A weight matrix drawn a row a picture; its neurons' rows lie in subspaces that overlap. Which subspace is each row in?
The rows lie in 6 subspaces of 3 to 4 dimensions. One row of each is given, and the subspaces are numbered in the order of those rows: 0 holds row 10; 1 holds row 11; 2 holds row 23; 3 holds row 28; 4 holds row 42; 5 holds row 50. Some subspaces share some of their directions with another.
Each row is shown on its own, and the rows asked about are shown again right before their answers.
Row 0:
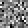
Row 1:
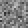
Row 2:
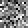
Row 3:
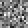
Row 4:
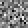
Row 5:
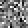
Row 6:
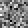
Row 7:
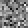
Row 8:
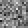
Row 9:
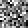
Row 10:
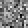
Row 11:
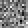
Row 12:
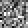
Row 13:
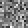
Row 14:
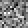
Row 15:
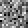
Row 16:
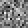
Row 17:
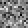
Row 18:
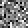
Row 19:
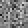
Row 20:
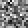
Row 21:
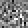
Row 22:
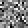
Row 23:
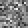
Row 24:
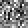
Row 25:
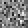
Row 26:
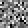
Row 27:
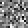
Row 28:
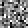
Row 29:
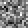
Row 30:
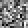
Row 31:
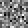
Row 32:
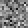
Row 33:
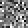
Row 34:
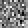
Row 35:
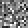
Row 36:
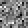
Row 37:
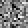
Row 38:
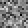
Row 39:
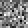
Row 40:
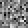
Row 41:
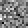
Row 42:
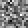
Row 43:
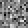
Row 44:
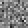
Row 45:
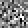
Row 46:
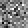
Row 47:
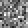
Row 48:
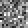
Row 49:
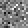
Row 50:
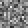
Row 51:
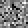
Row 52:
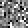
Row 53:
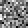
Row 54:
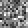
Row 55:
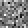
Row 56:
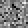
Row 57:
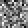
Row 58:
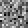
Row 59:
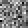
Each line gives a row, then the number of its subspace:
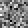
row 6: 2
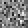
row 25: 1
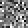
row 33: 0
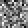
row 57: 2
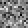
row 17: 4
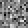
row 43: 5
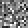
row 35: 2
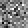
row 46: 3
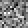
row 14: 3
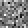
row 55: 2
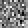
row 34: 1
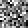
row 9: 4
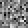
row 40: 5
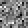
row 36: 4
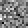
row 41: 3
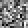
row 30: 0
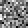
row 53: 3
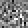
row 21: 0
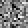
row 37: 1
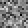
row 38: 4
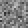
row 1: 3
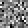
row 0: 4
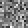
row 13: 0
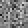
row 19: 1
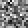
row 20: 4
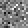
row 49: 3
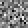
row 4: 0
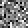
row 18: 3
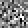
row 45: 0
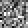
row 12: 3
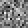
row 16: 1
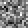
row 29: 4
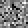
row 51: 1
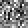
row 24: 1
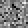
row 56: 1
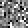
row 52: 3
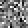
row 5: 2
